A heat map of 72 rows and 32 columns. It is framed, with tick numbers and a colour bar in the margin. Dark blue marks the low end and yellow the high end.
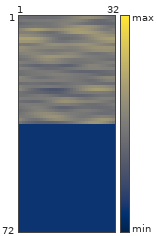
The table splits into 2 rows of 1 panel. Panel 1,1: middling, streaked across. Panel 2,1: very low, flat.
